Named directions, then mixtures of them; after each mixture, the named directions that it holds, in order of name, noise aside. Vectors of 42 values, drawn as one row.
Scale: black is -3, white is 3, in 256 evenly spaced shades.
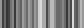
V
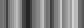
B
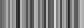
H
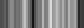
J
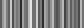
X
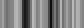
B, J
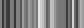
V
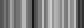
J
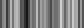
B, X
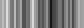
J, V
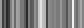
B, V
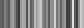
H, V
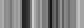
B, J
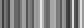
H, V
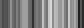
J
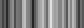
J, V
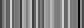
J, X
